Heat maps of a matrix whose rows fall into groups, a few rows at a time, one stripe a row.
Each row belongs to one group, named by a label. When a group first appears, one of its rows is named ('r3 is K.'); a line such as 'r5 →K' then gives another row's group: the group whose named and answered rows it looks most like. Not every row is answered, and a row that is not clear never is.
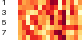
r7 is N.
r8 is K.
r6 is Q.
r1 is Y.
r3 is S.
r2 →Y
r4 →K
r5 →K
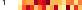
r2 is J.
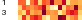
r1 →K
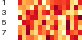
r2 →Q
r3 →N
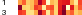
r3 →S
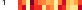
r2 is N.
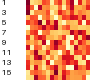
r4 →Q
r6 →N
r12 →N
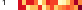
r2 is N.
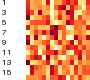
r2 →Y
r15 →J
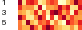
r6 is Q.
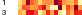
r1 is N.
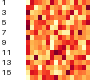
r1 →J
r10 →Y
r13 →S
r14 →Q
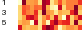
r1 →J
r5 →Q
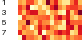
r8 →J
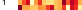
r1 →Q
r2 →S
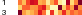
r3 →S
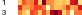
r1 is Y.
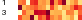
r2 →S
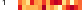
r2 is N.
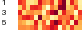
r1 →S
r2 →K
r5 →Q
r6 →Y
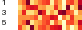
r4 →Y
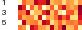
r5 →J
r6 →K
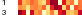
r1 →Y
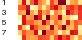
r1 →K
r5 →J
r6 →K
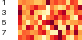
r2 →S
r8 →N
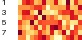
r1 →J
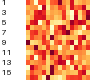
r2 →Q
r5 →Q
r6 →Y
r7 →N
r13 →Y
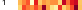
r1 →Q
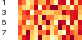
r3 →Q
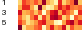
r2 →Q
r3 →Y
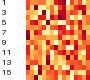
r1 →Y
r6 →Y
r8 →S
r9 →Q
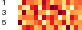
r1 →J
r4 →Y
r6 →J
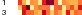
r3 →J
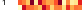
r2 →J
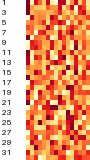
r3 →S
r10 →J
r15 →J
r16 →S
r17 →J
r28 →Q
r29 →J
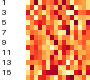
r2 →K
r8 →J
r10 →N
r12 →J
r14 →J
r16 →K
